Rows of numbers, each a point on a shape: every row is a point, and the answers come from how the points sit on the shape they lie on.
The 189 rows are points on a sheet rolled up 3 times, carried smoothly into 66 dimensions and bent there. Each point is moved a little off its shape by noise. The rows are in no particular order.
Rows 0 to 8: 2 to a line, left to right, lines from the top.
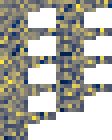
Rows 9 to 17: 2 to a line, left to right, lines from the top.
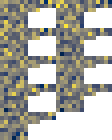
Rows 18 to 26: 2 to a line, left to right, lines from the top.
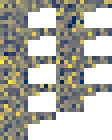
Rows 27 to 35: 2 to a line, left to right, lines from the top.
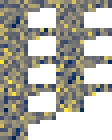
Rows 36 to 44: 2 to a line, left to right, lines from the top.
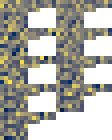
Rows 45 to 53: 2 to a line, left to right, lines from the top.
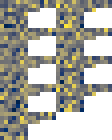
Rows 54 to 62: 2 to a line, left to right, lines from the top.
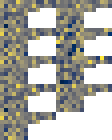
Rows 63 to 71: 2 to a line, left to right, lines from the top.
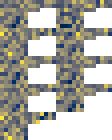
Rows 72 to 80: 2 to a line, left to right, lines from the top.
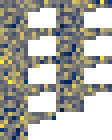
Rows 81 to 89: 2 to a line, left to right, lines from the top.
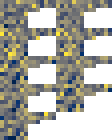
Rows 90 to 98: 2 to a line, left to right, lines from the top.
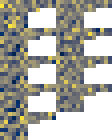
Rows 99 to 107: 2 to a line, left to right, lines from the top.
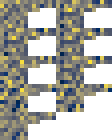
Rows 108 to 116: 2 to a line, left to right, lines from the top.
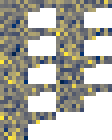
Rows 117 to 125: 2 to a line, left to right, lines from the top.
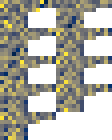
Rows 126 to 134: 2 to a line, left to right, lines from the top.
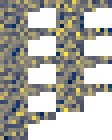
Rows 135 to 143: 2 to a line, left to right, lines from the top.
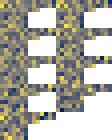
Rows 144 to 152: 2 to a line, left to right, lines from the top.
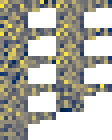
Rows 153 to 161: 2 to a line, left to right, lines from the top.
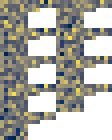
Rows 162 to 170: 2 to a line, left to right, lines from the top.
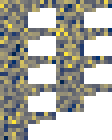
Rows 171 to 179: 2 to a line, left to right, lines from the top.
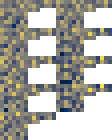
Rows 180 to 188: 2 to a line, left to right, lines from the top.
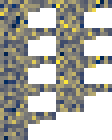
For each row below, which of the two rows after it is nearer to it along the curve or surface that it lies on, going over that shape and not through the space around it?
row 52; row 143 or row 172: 143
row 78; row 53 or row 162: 162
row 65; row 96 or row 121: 121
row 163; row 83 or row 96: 96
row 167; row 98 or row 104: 104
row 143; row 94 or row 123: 123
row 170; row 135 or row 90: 90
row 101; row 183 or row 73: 73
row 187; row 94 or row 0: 94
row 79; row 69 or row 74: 74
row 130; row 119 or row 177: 119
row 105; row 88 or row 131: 88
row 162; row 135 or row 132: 135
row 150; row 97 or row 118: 97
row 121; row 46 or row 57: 57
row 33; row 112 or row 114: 112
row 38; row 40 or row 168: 40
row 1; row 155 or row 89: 89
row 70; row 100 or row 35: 35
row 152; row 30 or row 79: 30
